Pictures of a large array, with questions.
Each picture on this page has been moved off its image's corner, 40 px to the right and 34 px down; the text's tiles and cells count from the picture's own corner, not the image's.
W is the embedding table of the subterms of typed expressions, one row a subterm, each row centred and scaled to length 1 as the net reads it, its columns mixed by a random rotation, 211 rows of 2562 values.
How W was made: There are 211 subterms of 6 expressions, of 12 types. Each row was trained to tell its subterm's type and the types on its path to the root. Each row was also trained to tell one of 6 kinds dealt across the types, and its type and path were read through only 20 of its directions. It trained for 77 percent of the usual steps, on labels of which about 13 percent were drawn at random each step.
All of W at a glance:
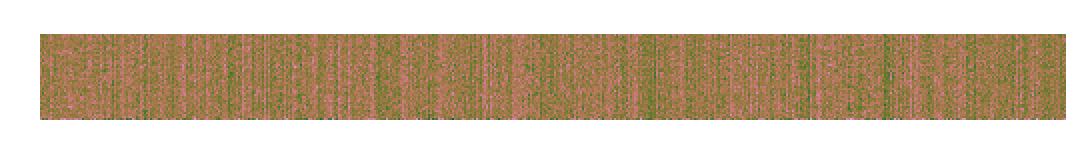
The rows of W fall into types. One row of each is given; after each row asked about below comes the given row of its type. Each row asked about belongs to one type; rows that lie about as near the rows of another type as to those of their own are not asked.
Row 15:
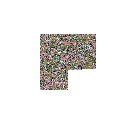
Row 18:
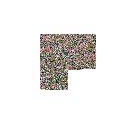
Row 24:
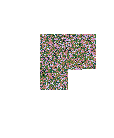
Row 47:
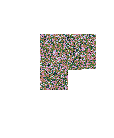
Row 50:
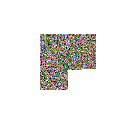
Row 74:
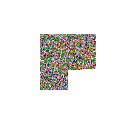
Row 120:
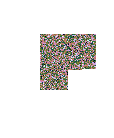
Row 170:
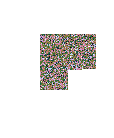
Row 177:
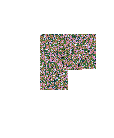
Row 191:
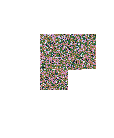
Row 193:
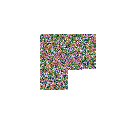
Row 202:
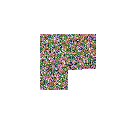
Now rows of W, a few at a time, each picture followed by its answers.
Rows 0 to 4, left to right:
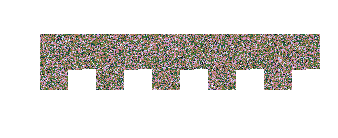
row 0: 120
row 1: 47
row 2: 202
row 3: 120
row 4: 170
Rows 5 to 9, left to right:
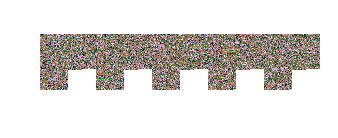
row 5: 191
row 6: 24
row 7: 177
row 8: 15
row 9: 18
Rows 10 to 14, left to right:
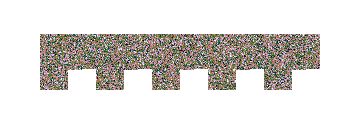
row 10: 15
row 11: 202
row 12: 15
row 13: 202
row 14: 24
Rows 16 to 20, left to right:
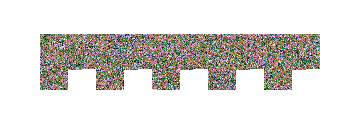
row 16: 47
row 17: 50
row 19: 74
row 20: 47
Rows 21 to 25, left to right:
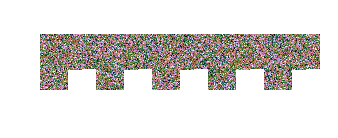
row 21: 120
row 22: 177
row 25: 15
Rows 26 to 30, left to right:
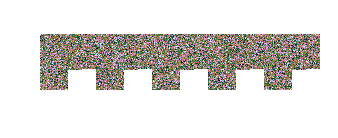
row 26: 50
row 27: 24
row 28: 120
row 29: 191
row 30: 202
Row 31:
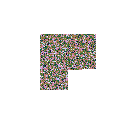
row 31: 202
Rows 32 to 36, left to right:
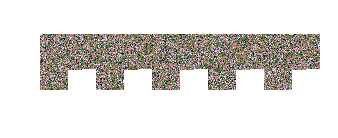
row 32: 177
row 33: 193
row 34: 24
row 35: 191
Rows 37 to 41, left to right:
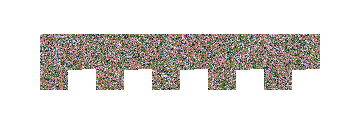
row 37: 177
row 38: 193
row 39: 177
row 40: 120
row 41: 191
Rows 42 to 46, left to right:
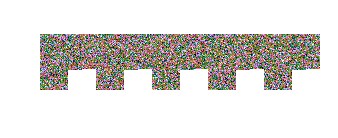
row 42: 47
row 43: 177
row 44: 18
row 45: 47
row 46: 193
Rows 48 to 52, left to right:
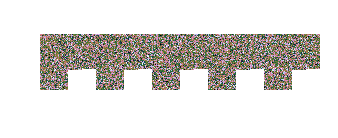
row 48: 170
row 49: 74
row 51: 191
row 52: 193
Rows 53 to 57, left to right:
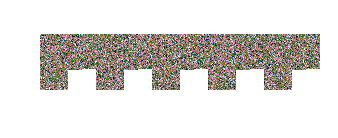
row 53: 18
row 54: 120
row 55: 202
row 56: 120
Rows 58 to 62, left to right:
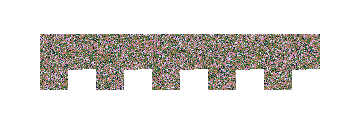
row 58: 170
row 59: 74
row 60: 170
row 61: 24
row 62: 15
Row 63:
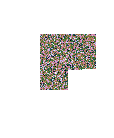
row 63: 15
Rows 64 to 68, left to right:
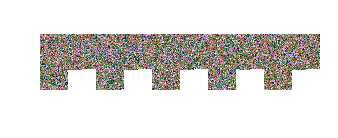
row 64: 50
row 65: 50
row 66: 193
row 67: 202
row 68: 15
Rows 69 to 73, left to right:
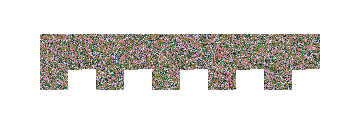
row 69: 202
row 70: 18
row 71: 202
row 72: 193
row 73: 191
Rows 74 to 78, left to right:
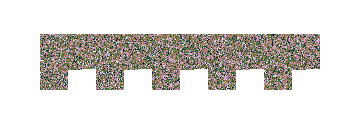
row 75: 15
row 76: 24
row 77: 15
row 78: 177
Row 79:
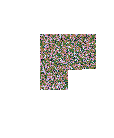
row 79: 50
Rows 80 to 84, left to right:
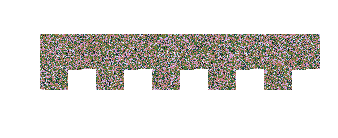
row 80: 18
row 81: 15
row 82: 202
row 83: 24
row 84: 177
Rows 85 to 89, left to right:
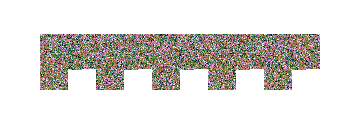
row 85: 202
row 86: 191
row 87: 177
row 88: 15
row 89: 177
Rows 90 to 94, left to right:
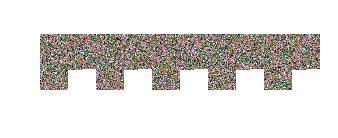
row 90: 15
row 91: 15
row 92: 177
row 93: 74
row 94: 120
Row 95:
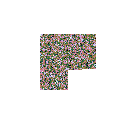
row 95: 177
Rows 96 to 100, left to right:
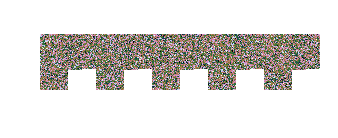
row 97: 202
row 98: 24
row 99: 191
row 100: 18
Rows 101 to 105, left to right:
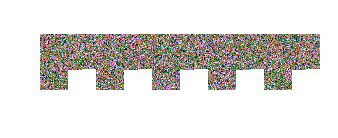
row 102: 177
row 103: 170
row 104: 15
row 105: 120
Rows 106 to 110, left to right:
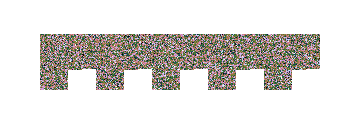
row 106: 120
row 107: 18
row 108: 177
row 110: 191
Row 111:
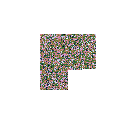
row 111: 170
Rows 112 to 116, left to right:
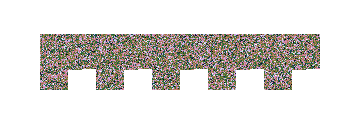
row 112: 120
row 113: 191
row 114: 18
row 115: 18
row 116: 177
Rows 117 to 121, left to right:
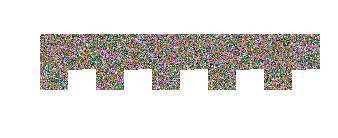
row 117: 18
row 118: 193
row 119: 120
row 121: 170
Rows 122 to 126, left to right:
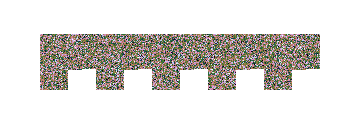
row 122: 177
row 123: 193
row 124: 15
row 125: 120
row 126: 170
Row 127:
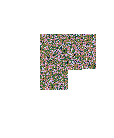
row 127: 24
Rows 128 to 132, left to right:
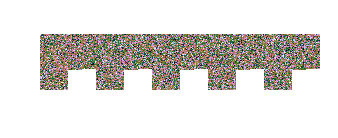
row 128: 18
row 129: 120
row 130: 15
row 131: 202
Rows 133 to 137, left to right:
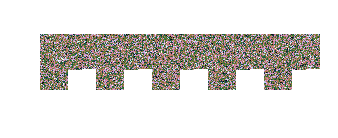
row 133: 193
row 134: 202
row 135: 74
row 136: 193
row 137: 47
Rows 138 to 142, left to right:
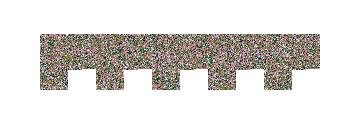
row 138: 50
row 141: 120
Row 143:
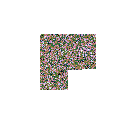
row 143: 50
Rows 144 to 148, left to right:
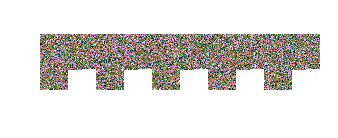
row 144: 47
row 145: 177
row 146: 202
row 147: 47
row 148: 120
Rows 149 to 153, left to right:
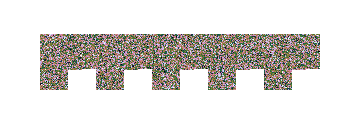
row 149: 191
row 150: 47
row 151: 170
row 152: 170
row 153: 191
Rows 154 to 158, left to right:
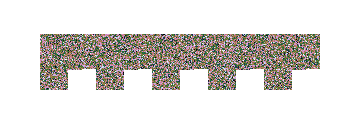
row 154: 191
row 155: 120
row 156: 170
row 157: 74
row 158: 191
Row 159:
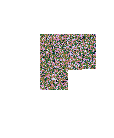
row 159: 170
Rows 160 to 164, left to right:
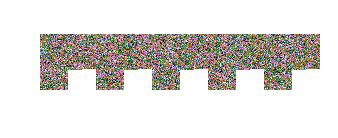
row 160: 74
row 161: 191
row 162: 177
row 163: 170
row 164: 24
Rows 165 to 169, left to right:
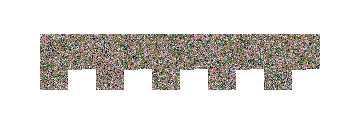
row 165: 170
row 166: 202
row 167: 193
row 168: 191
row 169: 74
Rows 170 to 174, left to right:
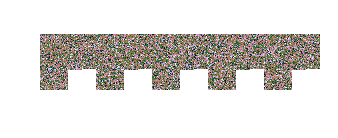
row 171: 177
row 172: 24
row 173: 193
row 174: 191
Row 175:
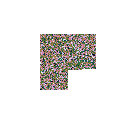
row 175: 47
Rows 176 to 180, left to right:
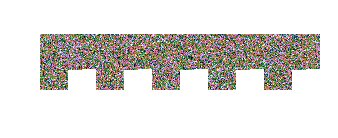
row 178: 202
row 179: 18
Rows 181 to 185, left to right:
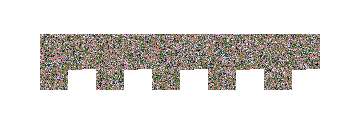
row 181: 47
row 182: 74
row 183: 47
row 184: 191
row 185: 193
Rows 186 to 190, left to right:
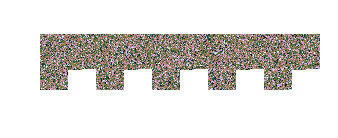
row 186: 120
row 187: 15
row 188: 120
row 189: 74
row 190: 18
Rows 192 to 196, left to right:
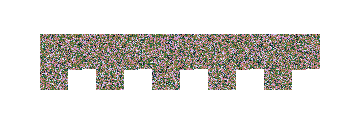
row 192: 193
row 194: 120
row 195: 202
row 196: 191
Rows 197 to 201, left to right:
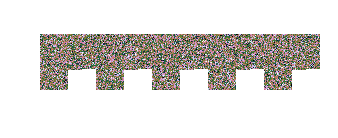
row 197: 74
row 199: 170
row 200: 193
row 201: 50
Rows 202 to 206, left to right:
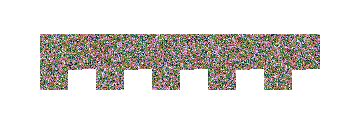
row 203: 193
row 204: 50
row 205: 191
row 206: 177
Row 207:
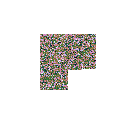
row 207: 193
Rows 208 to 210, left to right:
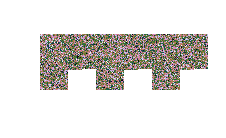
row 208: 202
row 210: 170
